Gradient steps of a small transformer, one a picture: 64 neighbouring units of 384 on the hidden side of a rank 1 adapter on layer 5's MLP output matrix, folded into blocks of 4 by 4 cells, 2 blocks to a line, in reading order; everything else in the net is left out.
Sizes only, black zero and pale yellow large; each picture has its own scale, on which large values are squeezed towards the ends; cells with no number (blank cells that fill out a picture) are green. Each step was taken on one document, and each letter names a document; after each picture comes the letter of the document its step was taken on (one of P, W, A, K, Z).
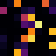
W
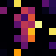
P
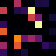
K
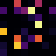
K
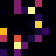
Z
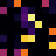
W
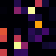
Z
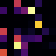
Z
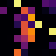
P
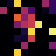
P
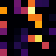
K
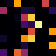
W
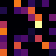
K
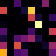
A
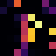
P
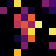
P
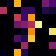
P
